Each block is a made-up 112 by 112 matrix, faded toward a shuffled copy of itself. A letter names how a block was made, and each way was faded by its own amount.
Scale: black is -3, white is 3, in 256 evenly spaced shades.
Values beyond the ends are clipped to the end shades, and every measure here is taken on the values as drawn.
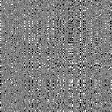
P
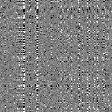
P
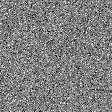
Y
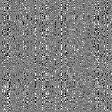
P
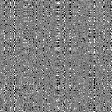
P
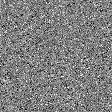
Y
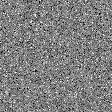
Y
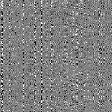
P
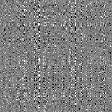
P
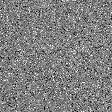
Y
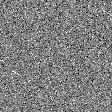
Y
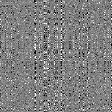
P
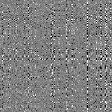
P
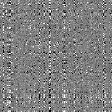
P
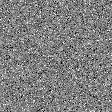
Y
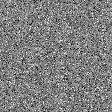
Y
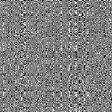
P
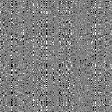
P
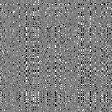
P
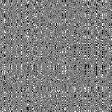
P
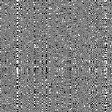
P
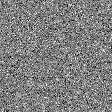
Y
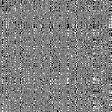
P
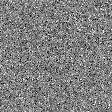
Y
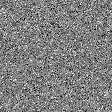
Y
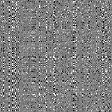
P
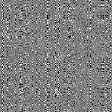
P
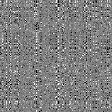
P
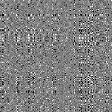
P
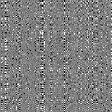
P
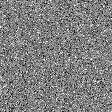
Y
